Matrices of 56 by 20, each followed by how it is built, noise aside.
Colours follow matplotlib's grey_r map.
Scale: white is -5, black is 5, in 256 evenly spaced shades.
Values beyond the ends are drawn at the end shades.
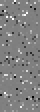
sparse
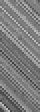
Toeplitz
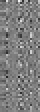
low rank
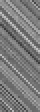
Toeplitz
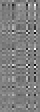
low rank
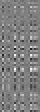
low rank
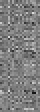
low rank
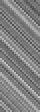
Toeplitz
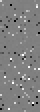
sparse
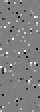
sparse
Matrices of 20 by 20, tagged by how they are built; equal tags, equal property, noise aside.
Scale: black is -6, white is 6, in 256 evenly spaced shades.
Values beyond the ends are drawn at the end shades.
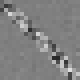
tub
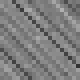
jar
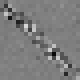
tub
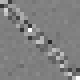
tub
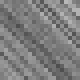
jar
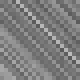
jar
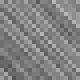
jar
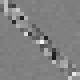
tub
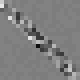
tub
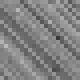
jar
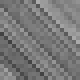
jar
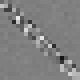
tub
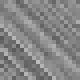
jar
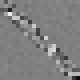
tub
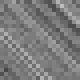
jar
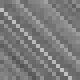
jar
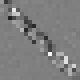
tub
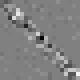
tub
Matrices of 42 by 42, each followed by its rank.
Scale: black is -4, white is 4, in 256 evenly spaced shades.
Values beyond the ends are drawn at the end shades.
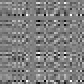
two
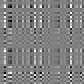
one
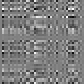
two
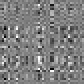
three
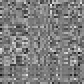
five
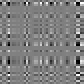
one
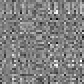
five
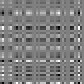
one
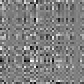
three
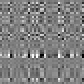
two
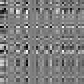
two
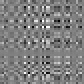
two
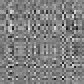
three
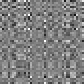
three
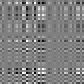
one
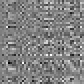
five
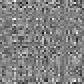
five
